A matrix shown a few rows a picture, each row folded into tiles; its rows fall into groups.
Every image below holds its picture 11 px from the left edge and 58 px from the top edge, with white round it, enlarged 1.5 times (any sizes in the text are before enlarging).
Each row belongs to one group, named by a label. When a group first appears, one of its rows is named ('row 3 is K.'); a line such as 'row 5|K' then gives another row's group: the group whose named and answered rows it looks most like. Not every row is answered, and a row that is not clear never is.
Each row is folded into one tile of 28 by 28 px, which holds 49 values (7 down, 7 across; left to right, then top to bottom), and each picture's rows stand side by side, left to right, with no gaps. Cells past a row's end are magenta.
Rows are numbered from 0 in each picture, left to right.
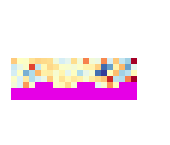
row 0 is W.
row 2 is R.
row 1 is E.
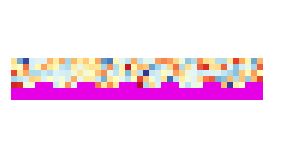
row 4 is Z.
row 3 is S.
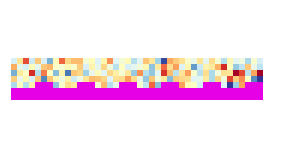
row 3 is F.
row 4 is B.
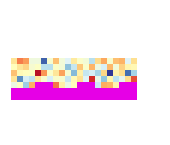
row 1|B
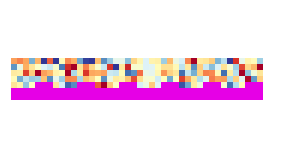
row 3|F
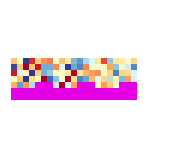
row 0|Z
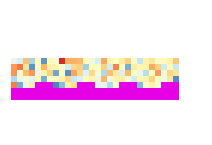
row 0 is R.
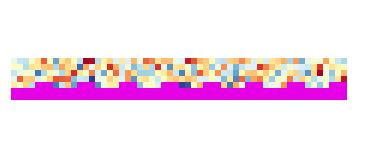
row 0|E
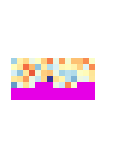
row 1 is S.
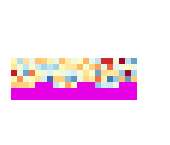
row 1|S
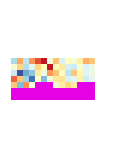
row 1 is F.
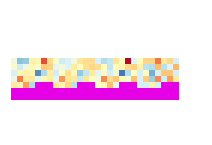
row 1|E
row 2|E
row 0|E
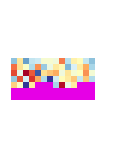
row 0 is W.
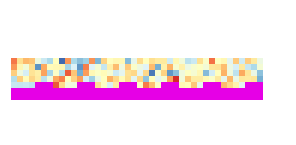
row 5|F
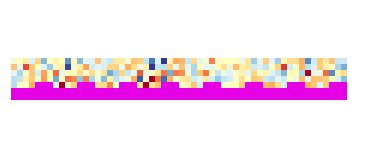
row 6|W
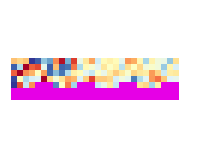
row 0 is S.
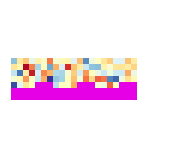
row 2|S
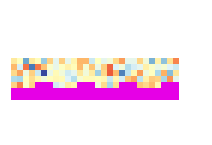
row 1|S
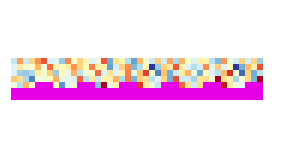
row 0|S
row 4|B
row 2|Z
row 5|B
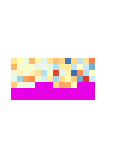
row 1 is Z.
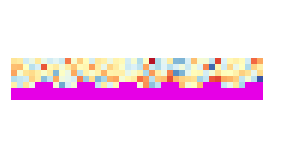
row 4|R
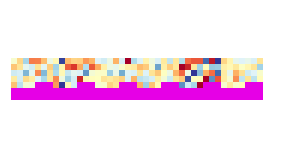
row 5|R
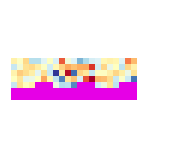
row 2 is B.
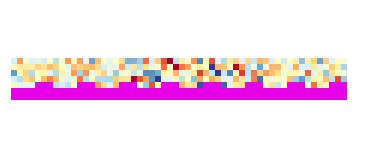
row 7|Z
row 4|F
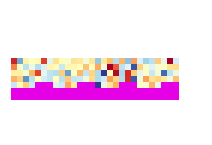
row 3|E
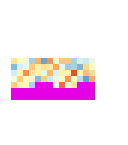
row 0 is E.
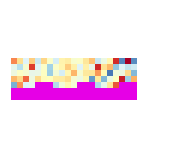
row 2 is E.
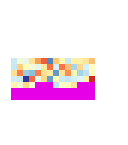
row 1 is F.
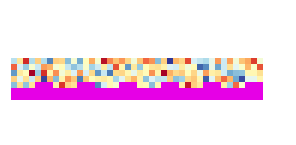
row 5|S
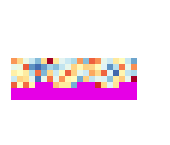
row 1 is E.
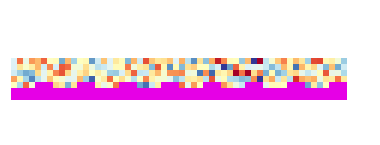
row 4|Z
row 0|S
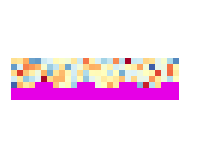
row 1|B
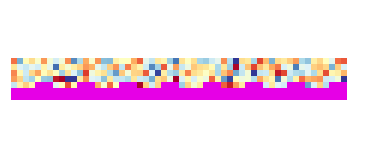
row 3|B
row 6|F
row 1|S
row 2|W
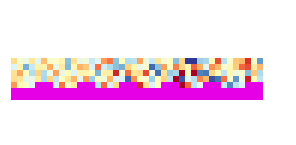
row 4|W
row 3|B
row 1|Z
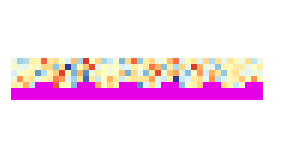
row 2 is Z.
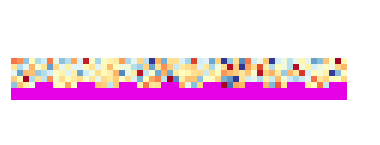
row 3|Z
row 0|R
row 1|E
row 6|W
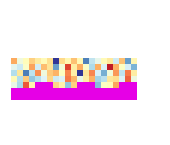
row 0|W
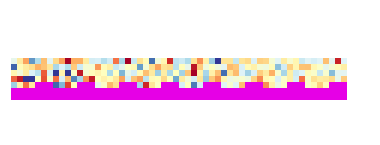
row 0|S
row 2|E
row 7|E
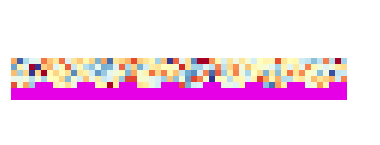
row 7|E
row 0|W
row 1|Z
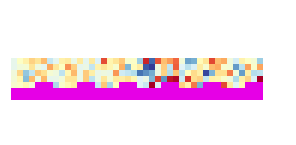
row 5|B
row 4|E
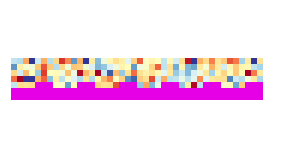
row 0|S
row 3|R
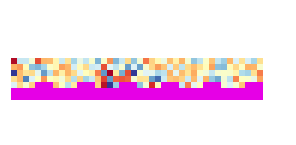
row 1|R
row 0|F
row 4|R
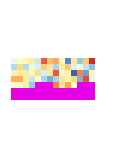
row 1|Z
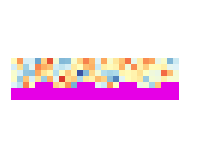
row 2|S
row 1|E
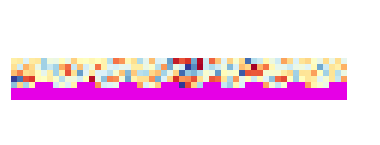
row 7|B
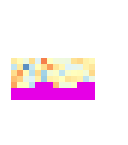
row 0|B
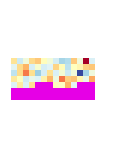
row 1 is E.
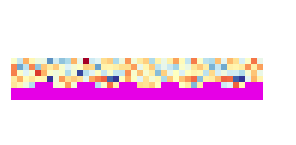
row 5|S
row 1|E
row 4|R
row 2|S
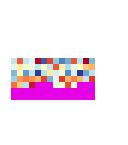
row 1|E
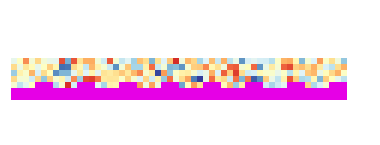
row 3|Z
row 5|R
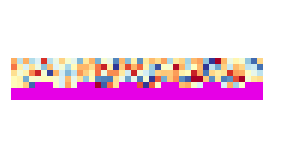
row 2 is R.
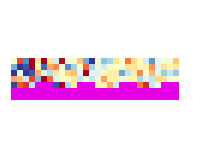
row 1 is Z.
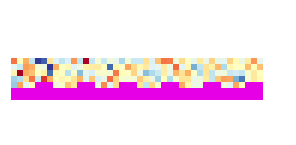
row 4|B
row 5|S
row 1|E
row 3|S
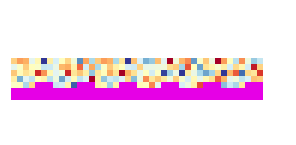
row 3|E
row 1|F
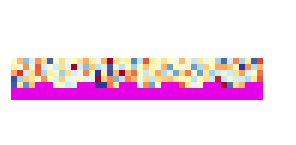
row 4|B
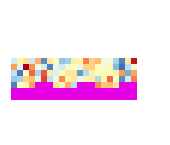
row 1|E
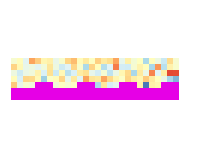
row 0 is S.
